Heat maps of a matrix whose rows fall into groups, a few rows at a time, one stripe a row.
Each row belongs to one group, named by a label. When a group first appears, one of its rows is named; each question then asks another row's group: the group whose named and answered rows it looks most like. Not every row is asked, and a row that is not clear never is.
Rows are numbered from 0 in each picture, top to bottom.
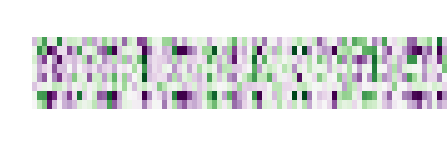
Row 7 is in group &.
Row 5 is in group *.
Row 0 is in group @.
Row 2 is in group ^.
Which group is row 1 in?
&
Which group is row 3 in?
^
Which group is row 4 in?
^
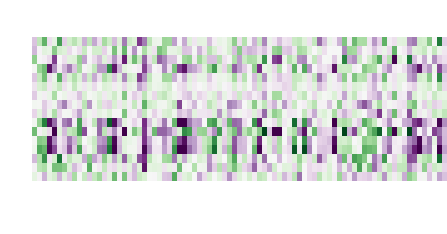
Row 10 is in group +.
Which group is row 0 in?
@
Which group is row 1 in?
*
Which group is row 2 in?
+
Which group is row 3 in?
&
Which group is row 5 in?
@
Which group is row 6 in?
*
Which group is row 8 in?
*
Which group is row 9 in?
&
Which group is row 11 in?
&
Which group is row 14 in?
@
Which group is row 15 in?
^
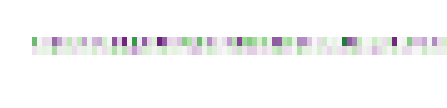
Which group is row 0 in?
+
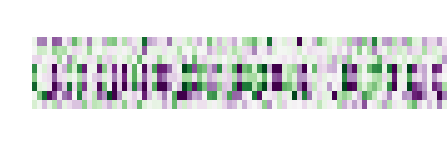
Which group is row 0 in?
^
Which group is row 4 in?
+
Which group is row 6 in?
&
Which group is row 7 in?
^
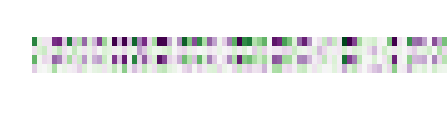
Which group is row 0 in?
+
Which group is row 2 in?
+
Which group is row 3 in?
*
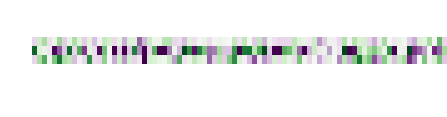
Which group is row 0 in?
@
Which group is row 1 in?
+
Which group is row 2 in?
@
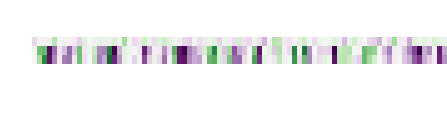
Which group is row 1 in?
&
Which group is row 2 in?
&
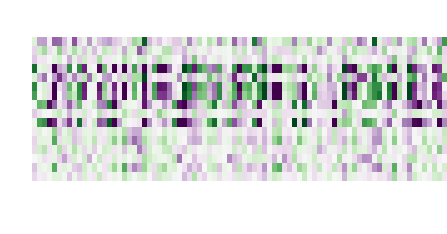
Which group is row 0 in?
^
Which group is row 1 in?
@
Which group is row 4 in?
^
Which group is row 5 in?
+
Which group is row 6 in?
+
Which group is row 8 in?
*
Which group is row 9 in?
&
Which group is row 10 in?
*
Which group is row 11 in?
*
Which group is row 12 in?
@
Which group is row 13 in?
^
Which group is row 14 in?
*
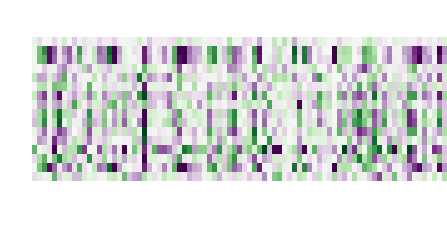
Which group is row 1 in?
&
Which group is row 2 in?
&
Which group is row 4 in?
^
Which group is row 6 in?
^
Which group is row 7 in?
^
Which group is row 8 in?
@
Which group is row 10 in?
^
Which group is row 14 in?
&
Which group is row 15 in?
*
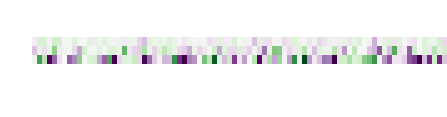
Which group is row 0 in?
@
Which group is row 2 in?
&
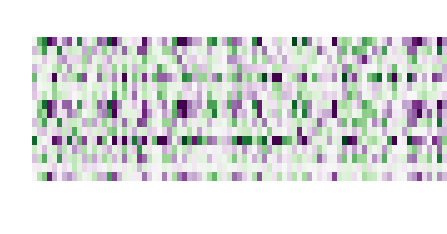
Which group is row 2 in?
^
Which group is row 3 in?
*
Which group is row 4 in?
+
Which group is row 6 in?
*
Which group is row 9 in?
@
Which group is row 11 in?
+
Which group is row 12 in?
^
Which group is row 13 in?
@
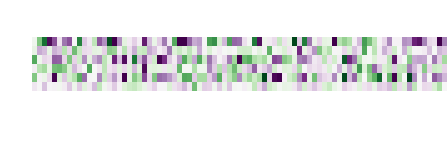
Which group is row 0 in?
&
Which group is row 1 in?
^
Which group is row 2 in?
+
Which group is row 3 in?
@
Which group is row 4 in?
+
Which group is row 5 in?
*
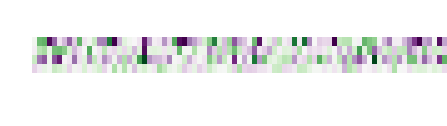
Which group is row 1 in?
@
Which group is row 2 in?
^
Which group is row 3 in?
*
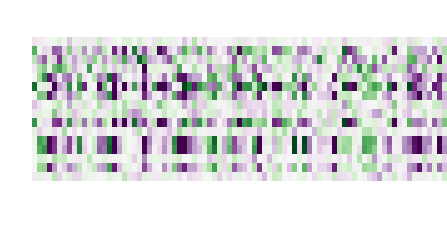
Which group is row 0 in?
*
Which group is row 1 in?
+
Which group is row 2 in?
^
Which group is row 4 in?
&
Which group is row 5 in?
+
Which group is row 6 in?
&
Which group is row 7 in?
*
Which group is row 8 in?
*
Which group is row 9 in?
+
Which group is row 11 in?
&
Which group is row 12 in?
&
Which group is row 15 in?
*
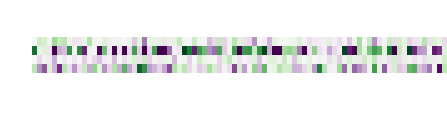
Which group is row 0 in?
@
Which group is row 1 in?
+
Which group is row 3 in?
^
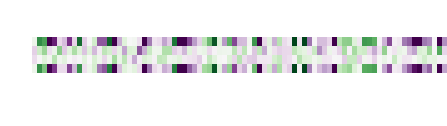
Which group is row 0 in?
&
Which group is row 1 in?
@
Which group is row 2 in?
*
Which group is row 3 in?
&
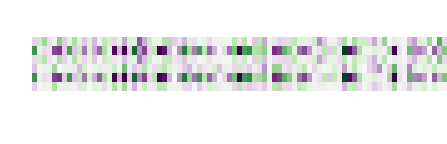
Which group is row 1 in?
+
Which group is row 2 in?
@
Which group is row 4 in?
+
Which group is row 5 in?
*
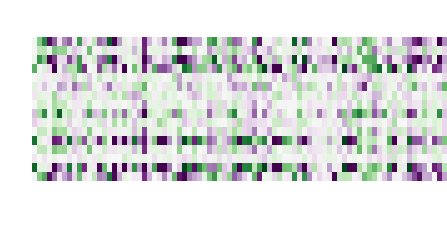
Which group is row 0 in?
&
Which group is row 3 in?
+
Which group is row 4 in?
^
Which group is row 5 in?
^
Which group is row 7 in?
@
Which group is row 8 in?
@
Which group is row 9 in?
*
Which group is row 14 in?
+
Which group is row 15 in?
&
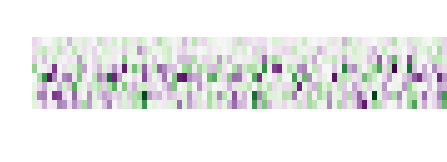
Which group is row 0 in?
*
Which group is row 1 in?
@
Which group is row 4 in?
&
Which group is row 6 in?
^
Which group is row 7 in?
^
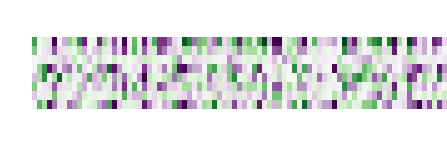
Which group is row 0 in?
+
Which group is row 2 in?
^
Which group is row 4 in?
@
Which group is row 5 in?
+
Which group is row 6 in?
*
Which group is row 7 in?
&
